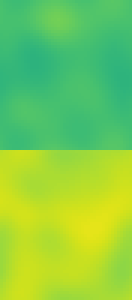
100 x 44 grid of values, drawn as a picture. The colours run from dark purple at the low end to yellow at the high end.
It is made of 2 by 1 panels. Panel 1,1: high, smooth, faint in contrast. Panel 2,1: very high, smooth, faint in contrast.
